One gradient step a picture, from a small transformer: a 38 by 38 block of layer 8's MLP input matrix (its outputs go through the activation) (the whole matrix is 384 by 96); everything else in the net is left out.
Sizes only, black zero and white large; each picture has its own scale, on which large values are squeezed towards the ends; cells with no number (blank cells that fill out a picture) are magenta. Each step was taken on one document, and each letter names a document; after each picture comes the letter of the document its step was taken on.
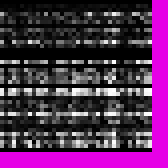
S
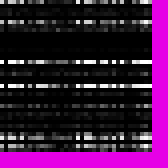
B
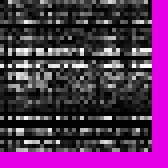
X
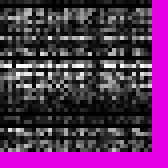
X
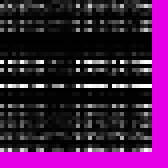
B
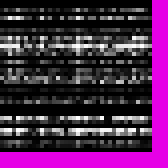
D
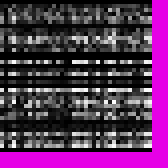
S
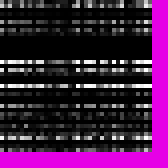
B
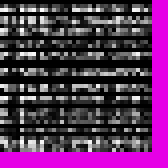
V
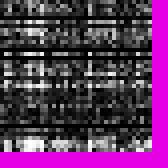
V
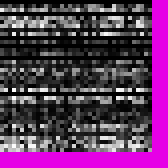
V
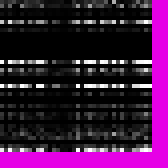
B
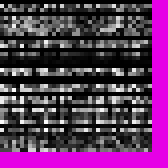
V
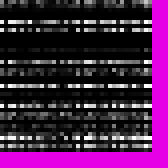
B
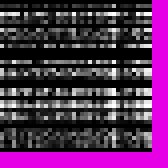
S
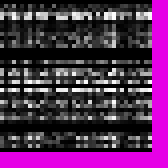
S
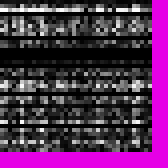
V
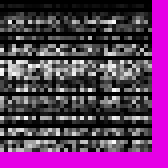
X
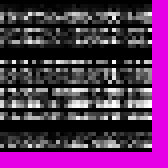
S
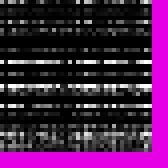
B
